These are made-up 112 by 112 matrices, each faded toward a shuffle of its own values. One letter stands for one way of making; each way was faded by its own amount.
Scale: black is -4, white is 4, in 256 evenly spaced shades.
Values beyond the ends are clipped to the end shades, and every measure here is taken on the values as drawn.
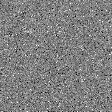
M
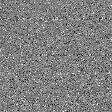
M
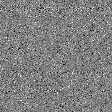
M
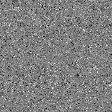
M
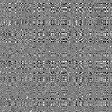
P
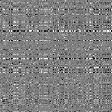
P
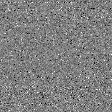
M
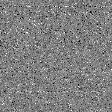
M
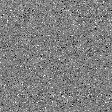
M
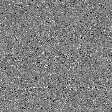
M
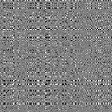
P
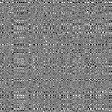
P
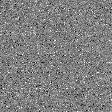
M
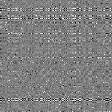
P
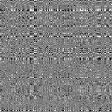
P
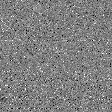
M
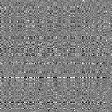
P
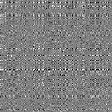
P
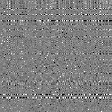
P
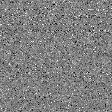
M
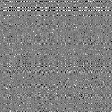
P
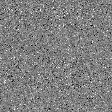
M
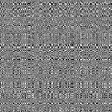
P
